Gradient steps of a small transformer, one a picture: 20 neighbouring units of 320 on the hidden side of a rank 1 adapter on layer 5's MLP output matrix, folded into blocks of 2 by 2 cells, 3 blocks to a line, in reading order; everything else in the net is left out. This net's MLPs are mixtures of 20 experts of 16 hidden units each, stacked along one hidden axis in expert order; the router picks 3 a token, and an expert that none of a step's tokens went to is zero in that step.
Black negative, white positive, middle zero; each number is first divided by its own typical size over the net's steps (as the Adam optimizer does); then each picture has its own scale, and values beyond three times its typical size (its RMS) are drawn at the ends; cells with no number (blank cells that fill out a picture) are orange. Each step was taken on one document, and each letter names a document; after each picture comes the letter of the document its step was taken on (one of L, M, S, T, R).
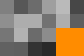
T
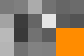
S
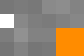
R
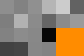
R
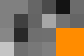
S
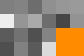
T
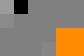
R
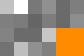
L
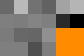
L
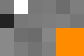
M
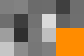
S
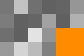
L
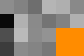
R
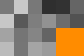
T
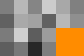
M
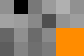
M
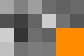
S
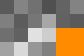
L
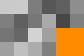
L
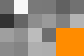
M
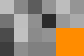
S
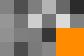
M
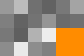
L
